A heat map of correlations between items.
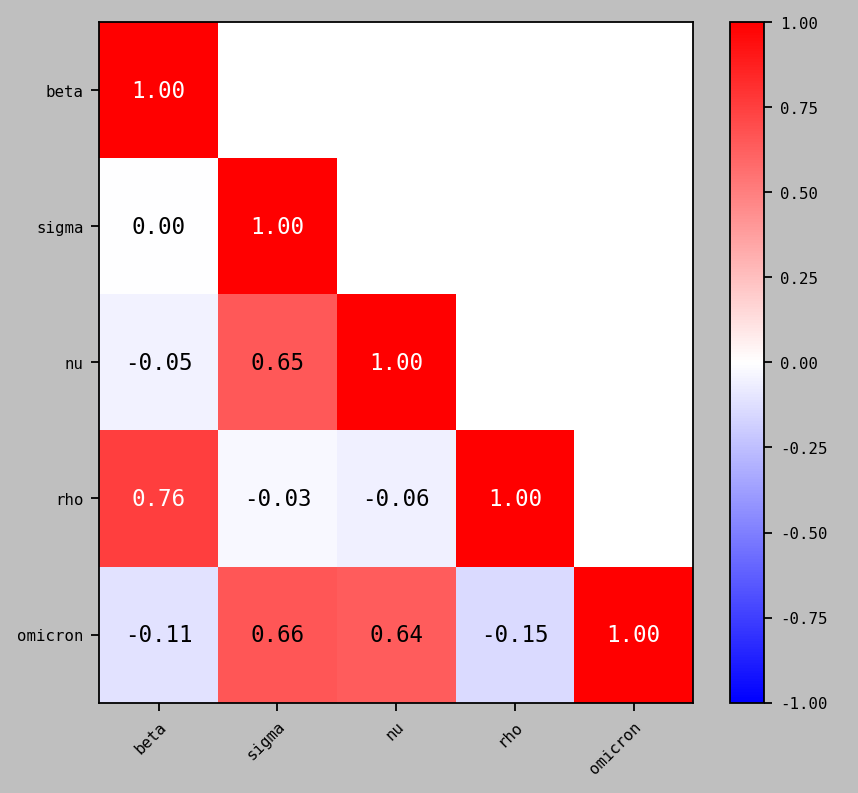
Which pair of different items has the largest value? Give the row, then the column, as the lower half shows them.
rho, beta
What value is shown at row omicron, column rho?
-0.15
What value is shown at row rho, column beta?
0.76
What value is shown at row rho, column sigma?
-0.03
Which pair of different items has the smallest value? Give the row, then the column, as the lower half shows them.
omicron, rho
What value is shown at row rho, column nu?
-0.06
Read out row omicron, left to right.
-0.11 0.66 0.64 -0.15 1.00
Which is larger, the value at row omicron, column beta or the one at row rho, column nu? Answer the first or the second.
the second
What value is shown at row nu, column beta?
-0.05
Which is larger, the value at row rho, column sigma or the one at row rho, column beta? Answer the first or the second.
the second
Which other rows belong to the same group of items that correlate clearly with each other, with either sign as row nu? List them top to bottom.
sigma, omicron
